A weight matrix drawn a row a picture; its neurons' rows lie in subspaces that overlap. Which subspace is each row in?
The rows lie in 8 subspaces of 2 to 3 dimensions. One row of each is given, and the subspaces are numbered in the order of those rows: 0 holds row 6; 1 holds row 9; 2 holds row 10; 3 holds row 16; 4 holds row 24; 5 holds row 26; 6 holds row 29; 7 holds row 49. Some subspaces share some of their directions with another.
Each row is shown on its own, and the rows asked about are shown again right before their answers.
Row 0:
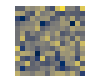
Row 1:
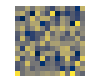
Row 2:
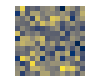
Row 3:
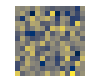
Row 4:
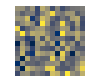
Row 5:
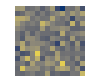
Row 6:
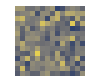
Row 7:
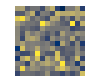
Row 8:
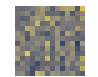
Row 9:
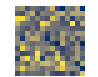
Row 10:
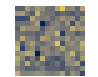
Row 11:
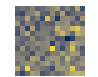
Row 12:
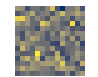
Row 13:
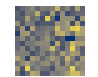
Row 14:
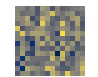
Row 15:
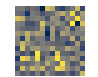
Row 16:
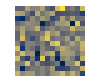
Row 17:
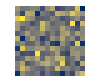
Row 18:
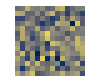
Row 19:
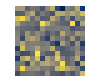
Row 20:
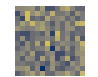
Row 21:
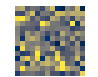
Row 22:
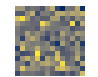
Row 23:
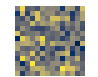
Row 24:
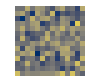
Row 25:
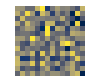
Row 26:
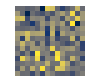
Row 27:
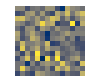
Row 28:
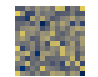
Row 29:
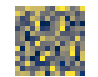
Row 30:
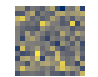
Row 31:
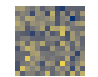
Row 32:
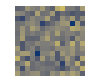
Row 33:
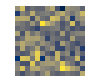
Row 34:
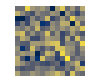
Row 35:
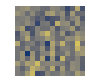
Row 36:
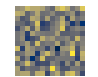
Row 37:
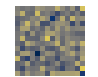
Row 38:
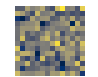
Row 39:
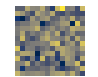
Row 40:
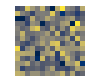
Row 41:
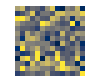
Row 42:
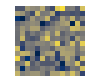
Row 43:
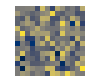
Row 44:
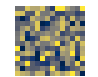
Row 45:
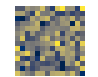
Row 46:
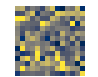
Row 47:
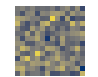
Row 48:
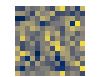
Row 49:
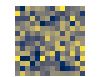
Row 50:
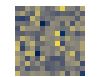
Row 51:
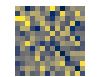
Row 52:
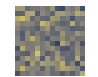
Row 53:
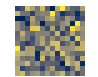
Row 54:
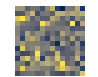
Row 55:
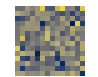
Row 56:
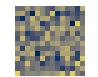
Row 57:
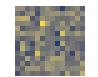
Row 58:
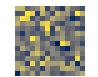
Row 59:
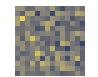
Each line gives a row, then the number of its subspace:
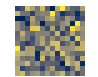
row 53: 1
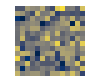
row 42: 0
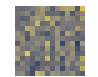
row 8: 3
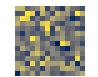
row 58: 5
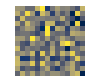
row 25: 5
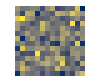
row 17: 7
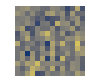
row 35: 3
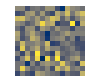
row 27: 3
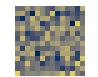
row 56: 4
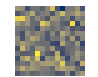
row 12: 1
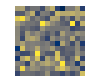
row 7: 0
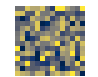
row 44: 6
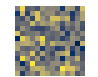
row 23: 7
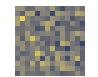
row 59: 5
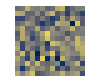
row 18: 3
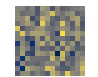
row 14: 2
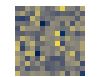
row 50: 2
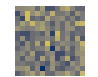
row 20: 5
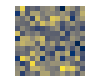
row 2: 7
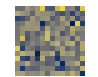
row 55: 5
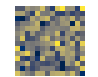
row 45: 3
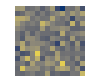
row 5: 4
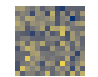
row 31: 4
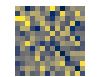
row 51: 1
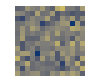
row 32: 0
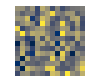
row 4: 2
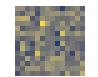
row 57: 2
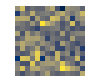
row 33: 7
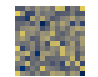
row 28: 5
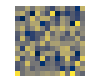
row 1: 4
